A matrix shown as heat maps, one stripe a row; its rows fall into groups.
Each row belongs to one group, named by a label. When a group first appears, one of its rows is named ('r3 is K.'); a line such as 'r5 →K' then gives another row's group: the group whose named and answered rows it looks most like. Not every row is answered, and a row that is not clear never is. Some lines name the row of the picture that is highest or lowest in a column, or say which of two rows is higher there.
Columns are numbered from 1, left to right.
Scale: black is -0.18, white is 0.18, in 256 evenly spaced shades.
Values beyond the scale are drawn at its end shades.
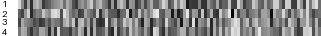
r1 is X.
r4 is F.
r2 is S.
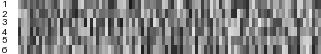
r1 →X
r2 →X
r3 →F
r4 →F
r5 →F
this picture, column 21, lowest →5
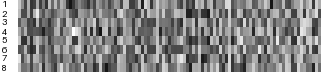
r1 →S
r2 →X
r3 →F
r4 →F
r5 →X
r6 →F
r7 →X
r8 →X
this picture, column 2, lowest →5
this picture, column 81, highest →6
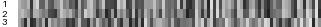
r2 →X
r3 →S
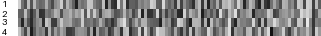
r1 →X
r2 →F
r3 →X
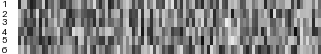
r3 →S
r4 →F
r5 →F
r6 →X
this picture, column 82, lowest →4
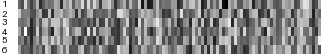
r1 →F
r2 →X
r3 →S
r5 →S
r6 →X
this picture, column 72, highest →4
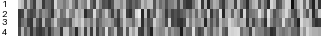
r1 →X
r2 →F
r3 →F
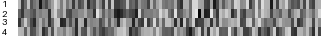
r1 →S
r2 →S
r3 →F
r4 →X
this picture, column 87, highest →3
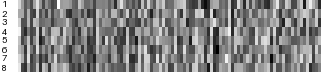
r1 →X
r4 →S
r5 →S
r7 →S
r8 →S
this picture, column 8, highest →1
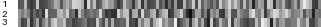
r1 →F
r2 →X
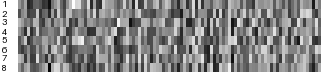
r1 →F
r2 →F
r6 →S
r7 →S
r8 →S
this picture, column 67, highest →3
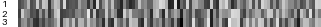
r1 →S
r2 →F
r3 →F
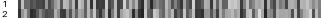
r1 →F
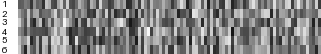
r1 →X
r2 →S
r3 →X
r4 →S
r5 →S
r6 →S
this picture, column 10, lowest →4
